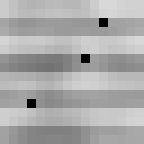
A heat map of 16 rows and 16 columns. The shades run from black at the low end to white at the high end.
Horizontal stripes repeat 4 times down the table. There are three isolated cells, each far lower than the cells round it. The values are skewed, with a long tail toward low values.
